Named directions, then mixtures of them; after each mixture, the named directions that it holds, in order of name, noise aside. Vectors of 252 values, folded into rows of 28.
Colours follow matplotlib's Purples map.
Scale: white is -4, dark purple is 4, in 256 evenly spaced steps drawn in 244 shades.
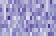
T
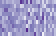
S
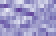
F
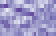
F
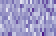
S, T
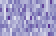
T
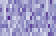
T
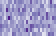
S, T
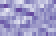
F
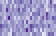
S, T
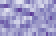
F
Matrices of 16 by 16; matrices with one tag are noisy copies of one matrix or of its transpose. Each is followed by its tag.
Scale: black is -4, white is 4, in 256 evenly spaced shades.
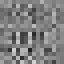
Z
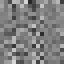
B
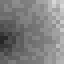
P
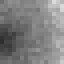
P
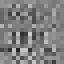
Z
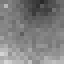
P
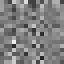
B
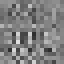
Z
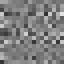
B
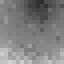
P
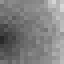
P
